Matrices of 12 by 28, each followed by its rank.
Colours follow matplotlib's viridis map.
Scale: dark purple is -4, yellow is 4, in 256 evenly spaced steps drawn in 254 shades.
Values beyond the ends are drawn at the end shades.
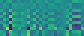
two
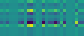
one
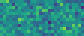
full rank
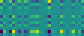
one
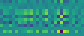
two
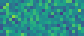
full rank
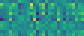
two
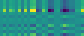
one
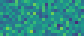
full rank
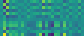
two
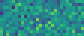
full rank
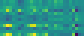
two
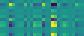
one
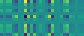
one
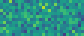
full rank
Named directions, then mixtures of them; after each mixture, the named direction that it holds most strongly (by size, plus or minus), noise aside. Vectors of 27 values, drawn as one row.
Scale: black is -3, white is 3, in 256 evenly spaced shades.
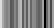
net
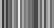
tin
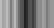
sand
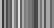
tin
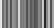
tin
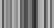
tin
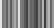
tin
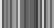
tin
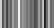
tin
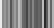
net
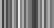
tin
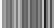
net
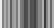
sand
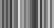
tin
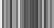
tin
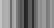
sand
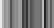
net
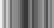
sand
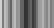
sand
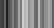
sand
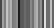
tin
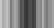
sand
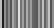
tin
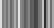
tin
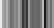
net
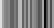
net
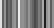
tin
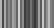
tin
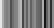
net
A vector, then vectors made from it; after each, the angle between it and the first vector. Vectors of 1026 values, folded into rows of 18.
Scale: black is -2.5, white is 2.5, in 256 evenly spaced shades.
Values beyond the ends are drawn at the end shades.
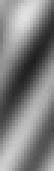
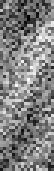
partly opposed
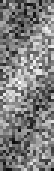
partly opposed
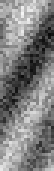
nearly parallel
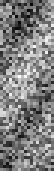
partly opposed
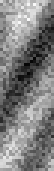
nearly parallel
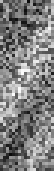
partly opposed
